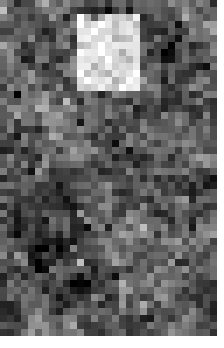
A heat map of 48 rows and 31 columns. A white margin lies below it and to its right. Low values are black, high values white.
Ninth with the highest average: top middle. Grain: blotchy. Histogram: skewed, a long tail of high values. Roughest part: top middle. Odd patch: higher, in the top middle.
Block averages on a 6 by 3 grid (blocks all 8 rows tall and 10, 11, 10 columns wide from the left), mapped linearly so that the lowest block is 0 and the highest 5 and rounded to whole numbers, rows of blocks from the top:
2 5 1
2 5 1
2 1 2
0 1 1
0 1 2
1 1 1
